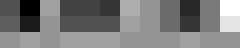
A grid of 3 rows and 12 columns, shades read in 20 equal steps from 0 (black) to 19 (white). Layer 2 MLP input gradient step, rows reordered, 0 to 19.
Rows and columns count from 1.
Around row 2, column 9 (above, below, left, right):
8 11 11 4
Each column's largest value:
11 12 12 12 12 12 13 11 11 12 11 19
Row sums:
95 99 137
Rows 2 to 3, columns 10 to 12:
4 9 17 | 12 11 11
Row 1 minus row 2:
-1 -2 1 -1 -1 -2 1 0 0 -1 0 2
